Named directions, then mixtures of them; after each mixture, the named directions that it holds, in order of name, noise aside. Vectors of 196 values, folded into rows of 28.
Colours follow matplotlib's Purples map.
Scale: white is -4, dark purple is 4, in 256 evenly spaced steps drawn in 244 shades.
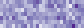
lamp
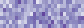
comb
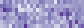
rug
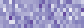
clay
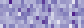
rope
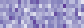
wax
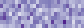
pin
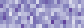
pin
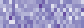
clay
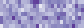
lamp, wax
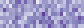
comb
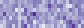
lamp, wax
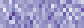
clay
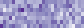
clay, lamp, rug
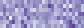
clay, lamp, wax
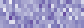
clay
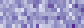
lamp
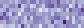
lamp, pin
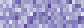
clay, comb, lamp
